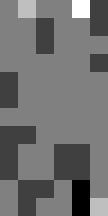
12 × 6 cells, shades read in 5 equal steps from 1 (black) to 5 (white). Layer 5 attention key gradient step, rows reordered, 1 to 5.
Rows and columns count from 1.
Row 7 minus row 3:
0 0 1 0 0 0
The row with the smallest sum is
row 11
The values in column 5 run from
1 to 5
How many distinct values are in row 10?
2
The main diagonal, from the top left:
3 3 2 3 3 3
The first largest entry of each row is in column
5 1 1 1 2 2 1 3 2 2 1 6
